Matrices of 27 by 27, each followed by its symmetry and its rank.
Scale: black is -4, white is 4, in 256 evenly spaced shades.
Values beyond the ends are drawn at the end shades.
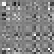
symmetric, rank three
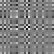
symmetric, rank one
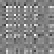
symmetric, rank three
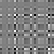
symmetric, rank one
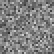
symmetric, full rank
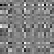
neither, rank two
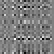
neither, rank two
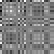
symmetric, rank two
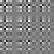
symmetric, rank one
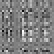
neither, rank three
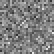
symmetric, full rank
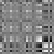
symmetric, rank two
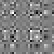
symmetric, rank two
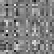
neither, rank three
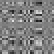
neither, rank two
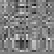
neither, rank three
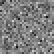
symmetric, full rank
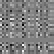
neither, rank two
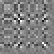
symmetric, rank three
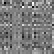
neither, rank three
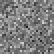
symmetric, full rank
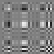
symmetric, rank one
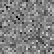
symmetric, full rank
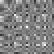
symmetric, rank three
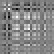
symmetric, rank two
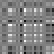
symmetric, rank one
